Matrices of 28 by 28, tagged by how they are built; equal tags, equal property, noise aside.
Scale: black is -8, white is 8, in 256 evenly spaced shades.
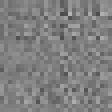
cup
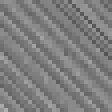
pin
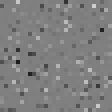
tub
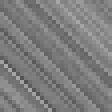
pin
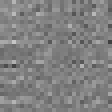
cup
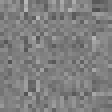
cup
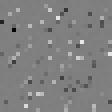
tub
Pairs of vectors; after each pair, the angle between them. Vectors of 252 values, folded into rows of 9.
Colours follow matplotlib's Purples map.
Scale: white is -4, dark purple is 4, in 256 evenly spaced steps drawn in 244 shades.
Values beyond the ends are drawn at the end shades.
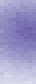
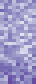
partly opposed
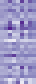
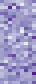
orthogonal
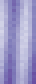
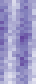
nearly opposite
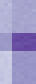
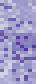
partly aligned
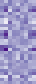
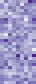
partly opposed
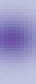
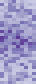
partly aligned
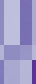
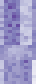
nearly opposite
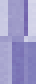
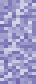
orthogonal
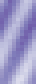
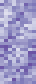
partly opposed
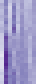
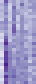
nearly parallel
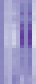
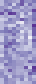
partly opposed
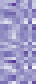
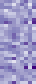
nearly opposite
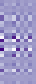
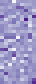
partly aligned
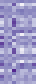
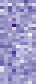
partly aligned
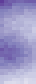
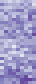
partly opposed
